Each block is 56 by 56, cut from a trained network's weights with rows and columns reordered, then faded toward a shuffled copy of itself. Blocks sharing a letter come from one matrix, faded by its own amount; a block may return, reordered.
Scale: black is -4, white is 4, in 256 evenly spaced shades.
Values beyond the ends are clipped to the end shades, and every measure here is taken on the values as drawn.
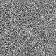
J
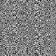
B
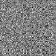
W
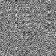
B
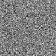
J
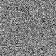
J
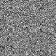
J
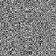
B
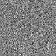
J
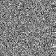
J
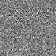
W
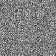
J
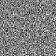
B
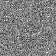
J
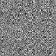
B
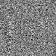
J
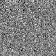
W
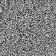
J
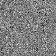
W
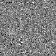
W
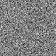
J
